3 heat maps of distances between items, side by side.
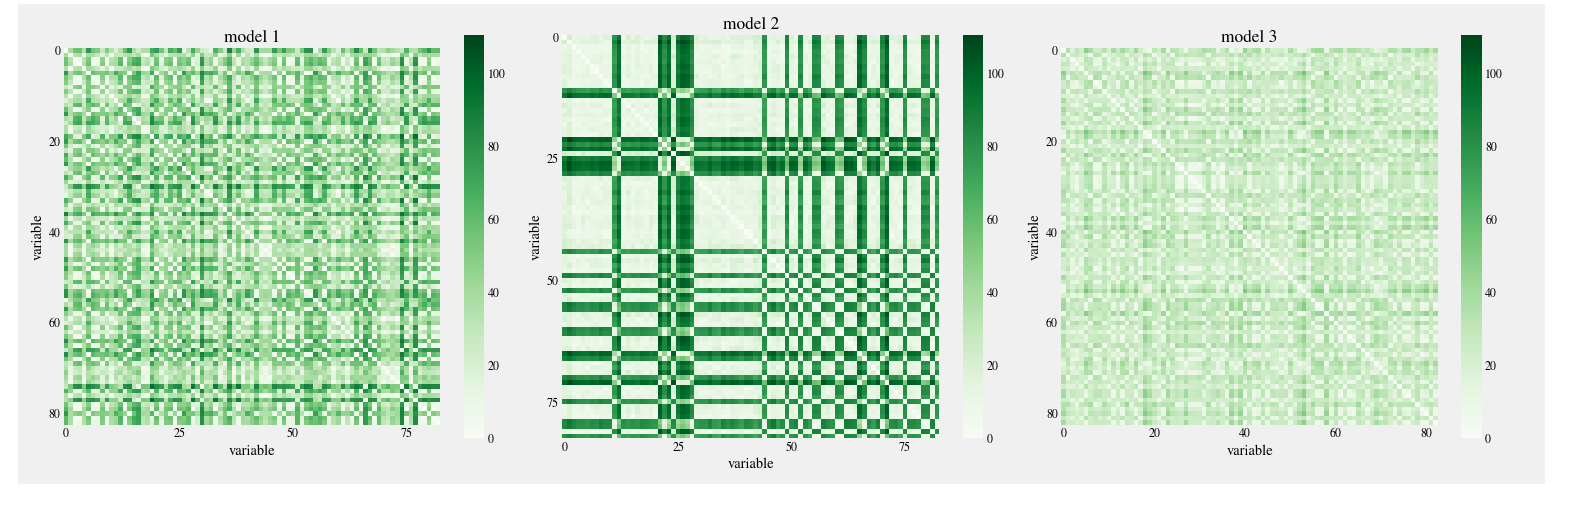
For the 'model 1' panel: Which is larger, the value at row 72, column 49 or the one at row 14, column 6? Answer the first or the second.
the second
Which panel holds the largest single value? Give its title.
model 2
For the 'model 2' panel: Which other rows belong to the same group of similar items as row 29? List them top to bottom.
0, 1, 2, 3, 4, 5, 6, 7, 8, 9, 10, 13, 14, 15, 16, 17, 18, 19, 20, 24, 30, 31, 32, 33, 34, 35, 36, 37, 38, 39, 40, 41, 42, 43, 45, 46, 47, 48, 50, 51, 53, 54, 57, 58, 59, 62, 63, 64, 67, 68, 69, 72, 73, 74, 76, 77, 78, 81
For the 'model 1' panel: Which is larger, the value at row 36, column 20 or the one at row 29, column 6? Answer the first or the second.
the second
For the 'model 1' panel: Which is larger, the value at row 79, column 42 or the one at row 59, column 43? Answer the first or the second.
the first
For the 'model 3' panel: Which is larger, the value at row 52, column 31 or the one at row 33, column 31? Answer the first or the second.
the first
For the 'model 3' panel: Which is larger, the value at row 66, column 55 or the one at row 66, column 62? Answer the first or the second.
the first
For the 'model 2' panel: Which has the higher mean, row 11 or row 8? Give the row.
11
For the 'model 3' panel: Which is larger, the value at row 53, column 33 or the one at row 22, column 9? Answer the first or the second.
the first
